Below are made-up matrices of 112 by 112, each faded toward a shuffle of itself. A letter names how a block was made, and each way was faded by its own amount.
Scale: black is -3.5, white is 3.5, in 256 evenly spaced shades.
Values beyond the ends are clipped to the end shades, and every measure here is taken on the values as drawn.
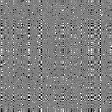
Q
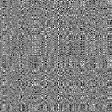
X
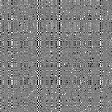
Q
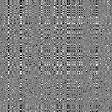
Q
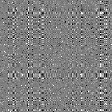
Q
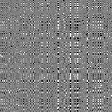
Q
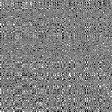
X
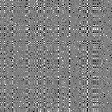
Q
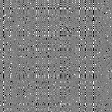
Q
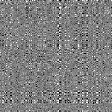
X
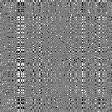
Q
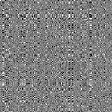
X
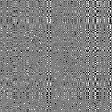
Q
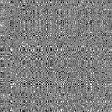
X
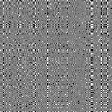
Q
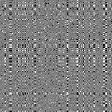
Q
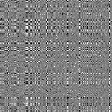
Q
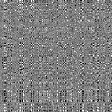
X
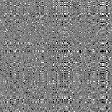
X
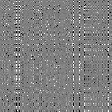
Q
